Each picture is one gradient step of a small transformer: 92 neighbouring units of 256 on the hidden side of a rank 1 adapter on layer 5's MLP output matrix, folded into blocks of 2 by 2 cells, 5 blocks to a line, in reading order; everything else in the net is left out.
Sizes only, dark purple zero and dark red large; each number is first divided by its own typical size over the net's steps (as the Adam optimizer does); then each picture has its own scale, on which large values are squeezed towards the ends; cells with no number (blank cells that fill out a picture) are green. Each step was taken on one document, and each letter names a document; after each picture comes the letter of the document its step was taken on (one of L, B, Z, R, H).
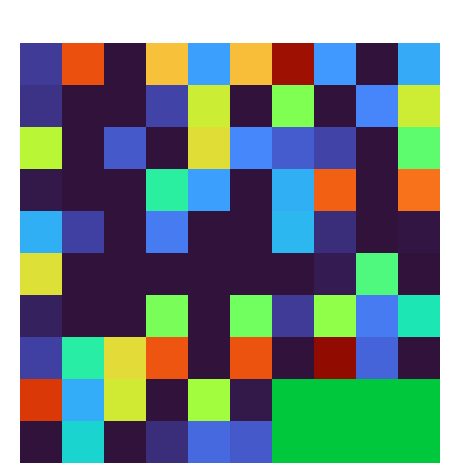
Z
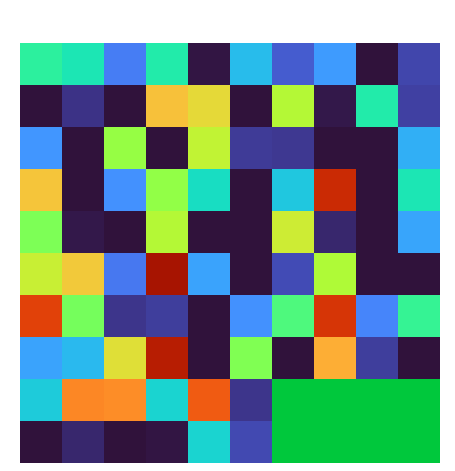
Z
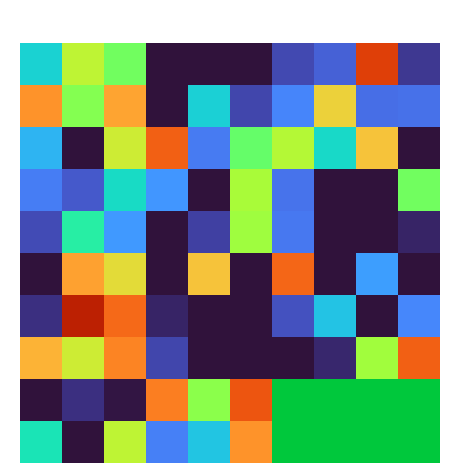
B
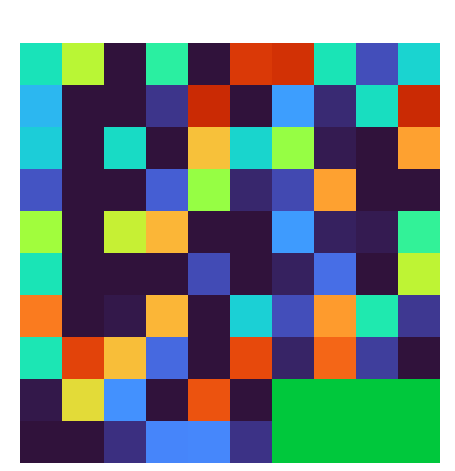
Z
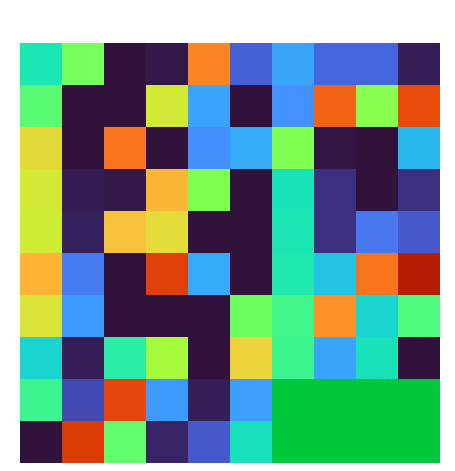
Z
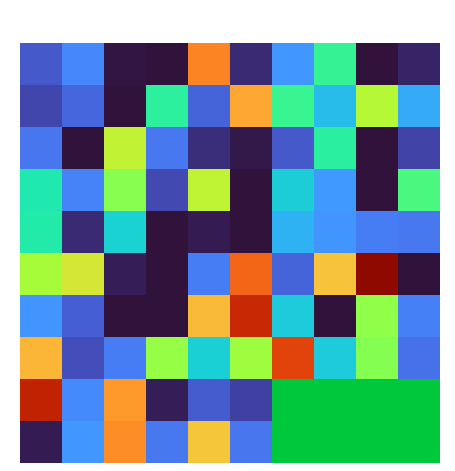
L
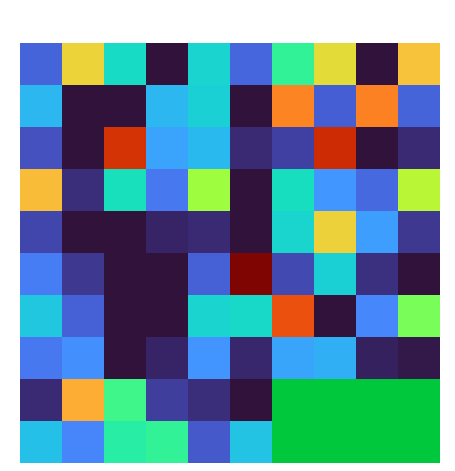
L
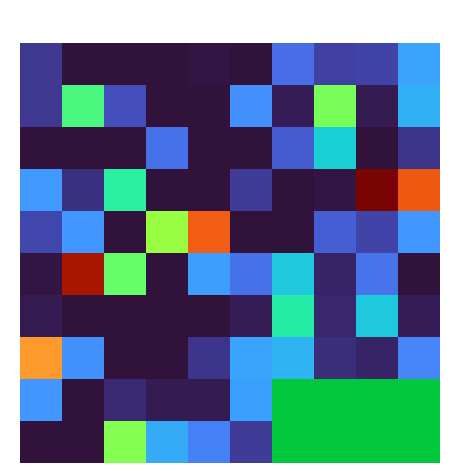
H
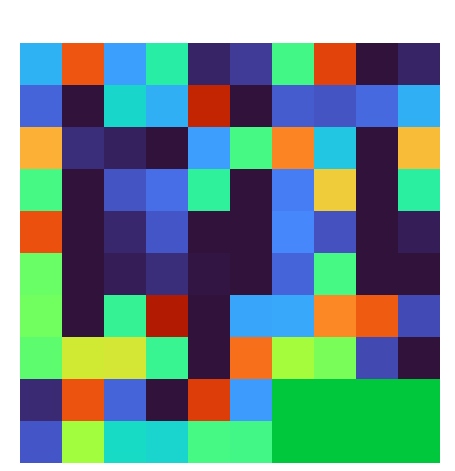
Z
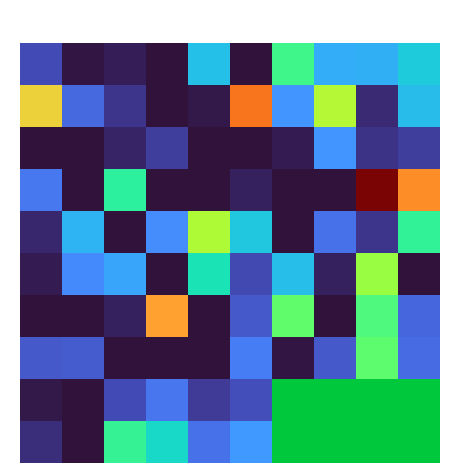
H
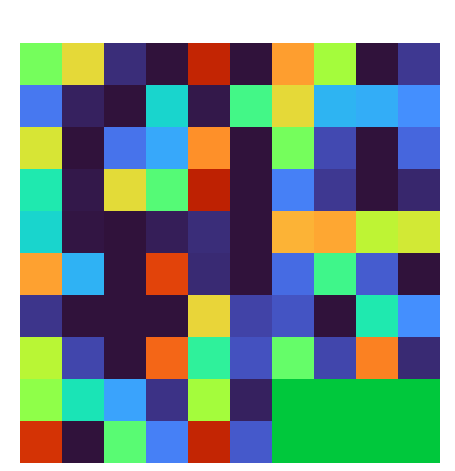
L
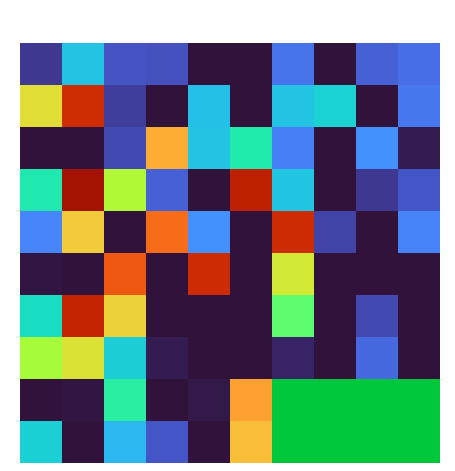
B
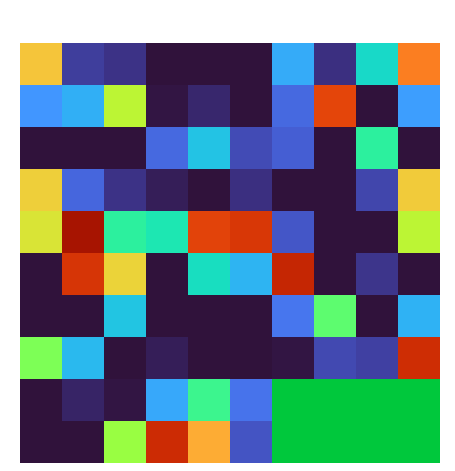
B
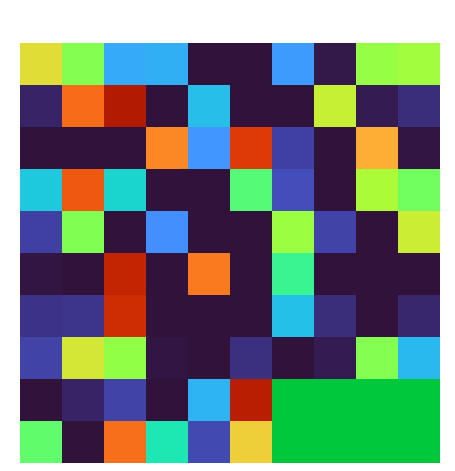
B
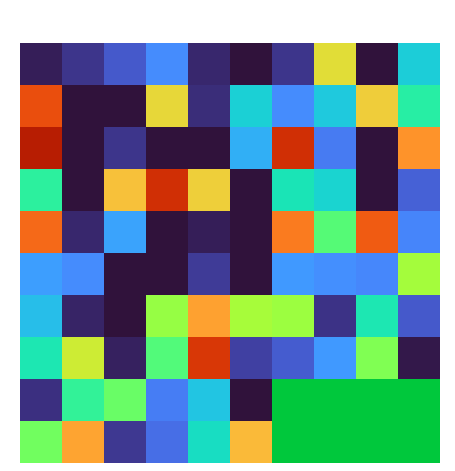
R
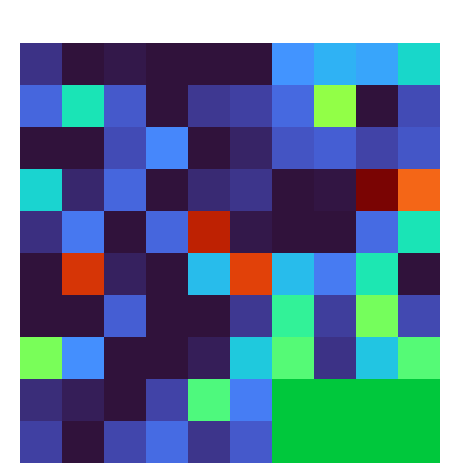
H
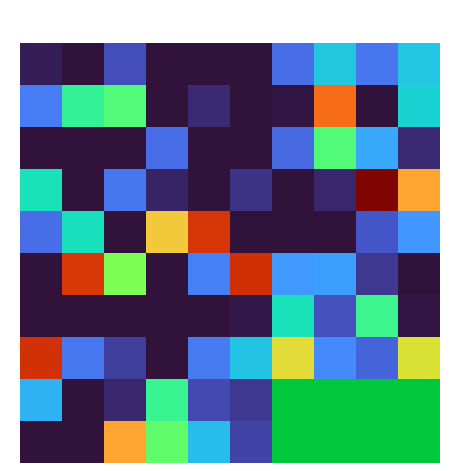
H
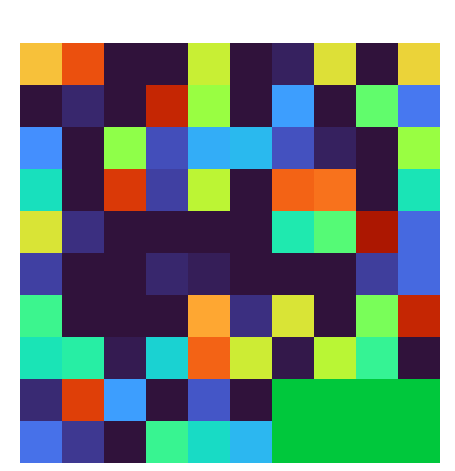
R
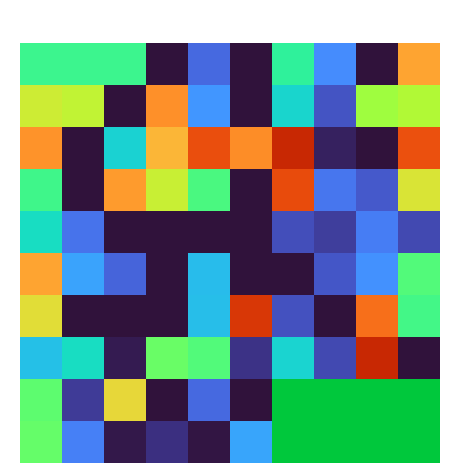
R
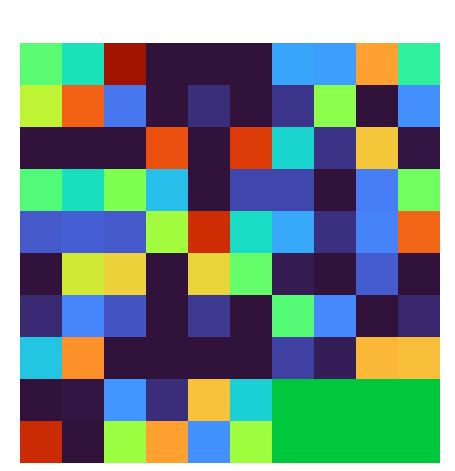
B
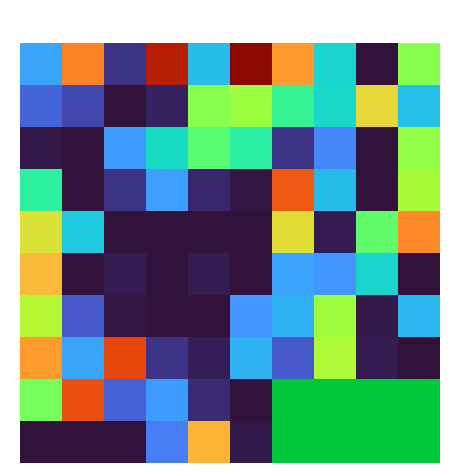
Z
